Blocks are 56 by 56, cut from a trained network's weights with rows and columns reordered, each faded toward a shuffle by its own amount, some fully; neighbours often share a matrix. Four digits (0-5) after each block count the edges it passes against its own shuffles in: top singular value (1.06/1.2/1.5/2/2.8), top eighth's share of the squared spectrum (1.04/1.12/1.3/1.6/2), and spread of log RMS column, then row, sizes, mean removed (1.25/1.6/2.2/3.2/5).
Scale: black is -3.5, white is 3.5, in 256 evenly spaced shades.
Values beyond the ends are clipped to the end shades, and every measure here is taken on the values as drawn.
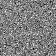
1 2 1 0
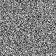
0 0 0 0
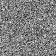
1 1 0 0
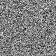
0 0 0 0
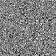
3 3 1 0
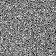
0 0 0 0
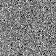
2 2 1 0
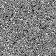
0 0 0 0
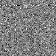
2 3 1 1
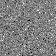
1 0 0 0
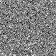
0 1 0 0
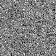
2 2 1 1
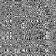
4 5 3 3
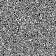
1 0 0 0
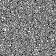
1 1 0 0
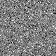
0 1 0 0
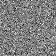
0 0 0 0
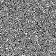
0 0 0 0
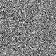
2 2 0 0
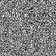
3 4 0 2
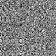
3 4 2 1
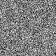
1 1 0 0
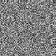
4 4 2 1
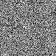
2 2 0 0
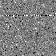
2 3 0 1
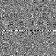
3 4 1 2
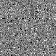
2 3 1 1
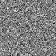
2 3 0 0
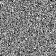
1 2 0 0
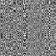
4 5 3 2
